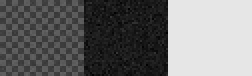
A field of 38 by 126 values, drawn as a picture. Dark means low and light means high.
It is made of 1 by 3 panels. Panel 1,1: low, checkered. Panel 1,2: very low, fine-grained, faint in contrast. Panel 1,3: very high, flat.
